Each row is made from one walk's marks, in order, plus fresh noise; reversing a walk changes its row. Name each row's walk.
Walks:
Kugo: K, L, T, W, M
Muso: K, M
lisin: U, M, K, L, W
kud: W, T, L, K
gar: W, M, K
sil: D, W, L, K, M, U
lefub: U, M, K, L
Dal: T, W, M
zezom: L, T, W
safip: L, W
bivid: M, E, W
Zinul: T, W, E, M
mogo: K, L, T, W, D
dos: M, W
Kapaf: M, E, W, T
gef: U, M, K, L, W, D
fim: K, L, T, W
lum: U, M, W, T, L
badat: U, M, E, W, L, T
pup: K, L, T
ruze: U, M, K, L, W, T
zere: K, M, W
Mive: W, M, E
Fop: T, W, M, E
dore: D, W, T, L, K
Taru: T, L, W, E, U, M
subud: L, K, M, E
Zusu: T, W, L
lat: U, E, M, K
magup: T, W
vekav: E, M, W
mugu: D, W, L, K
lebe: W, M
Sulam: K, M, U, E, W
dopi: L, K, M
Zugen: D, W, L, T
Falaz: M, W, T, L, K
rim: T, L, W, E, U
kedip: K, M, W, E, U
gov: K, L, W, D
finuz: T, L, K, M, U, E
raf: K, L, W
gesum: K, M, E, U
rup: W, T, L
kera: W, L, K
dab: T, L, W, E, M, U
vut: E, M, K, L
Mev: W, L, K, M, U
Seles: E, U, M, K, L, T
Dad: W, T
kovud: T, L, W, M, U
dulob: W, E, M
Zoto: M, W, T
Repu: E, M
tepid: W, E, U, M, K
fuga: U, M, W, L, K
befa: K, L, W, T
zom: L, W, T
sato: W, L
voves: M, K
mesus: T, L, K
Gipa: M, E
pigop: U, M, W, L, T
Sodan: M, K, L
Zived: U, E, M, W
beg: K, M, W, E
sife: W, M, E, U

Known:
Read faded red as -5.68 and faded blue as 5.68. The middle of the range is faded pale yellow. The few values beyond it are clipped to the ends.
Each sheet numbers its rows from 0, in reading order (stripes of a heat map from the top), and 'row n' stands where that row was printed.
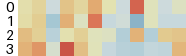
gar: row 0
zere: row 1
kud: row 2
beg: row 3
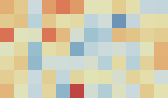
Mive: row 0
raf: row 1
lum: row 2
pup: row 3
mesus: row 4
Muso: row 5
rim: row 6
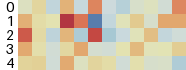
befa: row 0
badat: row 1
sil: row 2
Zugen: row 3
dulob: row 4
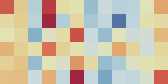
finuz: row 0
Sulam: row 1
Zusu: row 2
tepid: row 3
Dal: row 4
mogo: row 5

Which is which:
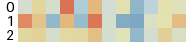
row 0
bivid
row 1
Kugo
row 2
safip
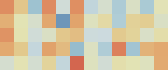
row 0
subud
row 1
dopi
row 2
rup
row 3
Falaz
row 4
zom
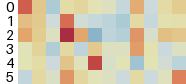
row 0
dore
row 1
kedip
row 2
fuga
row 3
voves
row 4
dos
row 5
Zoto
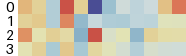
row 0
Seles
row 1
gesum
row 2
zezom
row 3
Repu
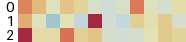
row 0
mugu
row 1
kovud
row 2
Taru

